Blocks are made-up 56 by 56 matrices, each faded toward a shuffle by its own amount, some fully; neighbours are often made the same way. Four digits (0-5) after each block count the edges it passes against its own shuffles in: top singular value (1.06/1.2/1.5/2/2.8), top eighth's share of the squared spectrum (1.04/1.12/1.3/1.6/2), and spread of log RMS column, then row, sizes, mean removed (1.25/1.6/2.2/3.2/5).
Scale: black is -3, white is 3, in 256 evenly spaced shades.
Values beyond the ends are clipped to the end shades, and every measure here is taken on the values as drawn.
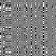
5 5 4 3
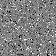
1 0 0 0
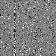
3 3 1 0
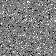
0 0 0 0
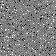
0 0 0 0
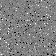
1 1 0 0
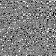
3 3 1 2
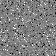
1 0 0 0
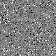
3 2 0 1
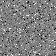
0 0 0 0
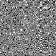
3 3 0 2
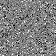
3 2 0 0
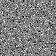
0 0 0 0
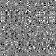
4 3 2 2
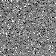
1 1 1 0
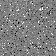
0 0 0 0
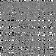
2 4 3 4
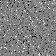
0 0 0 0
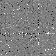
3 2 1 1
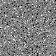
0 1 2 0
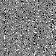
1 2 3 0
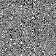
1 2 2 0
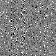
2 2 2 0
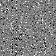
1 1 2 0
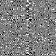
4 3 2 2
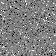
1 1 0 0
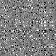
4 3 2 2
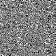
3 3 1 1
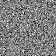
2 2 0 0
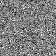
0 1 0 0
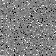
3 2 1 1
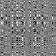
4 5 4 3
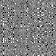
4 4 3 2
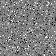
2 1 0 0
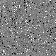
2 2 1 0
